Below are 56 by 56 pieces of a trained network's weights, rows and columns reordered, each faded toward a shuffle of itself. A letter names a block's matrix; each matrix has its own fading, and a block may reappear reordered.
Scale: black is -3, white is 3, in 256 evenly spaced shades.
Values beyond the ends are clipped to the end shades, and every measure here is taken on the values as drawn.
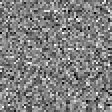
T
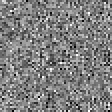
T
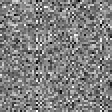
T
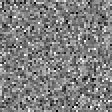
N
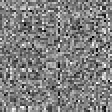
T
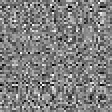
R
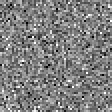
N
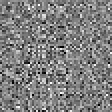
R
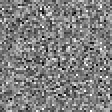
T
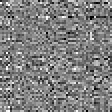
R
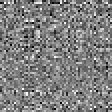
R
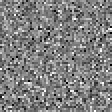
N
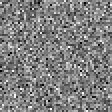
N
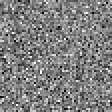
N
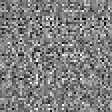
R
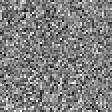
T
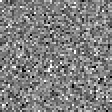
N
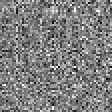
T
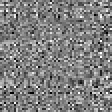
R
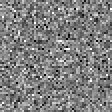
N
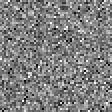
N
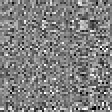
R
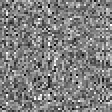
T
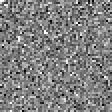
N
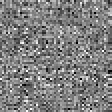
R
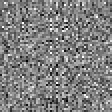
T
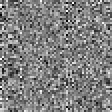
T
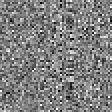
T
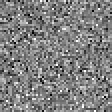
N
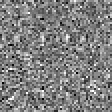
T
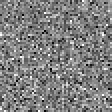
N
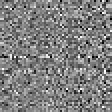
R
